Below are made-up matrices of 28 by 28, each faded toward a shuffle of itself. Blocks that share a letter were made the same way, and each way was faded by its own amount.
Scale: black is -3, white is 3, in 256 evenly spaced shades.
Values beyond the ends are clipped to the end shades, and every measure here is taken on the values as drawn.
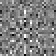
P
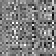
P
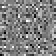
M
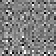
P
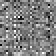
M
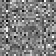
M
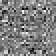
M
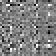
P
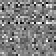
M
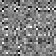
P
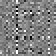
P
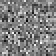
M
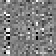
P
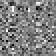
M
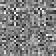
M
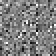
M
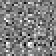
M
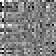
P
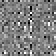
P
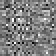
M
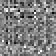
M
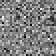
M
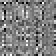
P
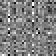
P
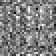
M
